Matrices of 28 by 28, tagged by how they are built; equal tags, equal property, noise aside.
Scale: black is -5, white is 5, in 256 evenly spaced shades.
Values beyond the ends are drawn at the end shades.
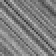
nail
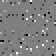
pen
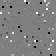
pen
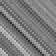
nail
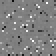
pen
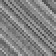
nail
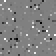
pen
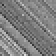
nail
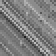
nail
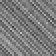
nail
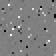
pen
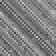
nail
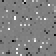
pen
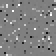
pen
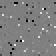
pen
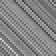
nail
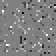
pen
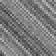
nail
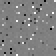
pen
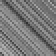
nail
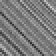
nail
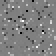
pen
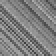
nail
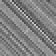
nail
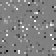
pen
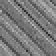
nail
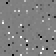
pen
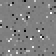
pen
